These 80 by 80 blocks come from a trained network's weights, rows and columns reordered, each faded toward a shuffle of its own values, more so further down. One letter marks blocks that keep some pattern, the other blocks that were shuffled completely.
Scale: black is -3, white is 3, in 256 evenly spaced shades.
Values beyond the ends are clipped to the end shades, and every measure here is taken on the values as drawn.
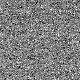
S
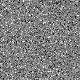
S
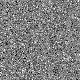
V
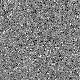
V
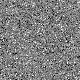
V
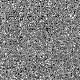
S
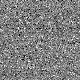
S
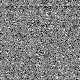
S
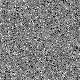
V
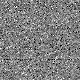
S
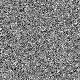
V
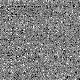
S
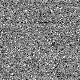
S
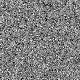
S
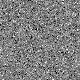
V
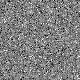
V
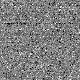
S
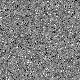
V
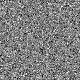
S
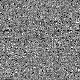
S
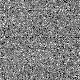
S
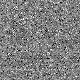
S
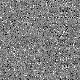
S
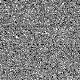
S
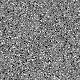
V
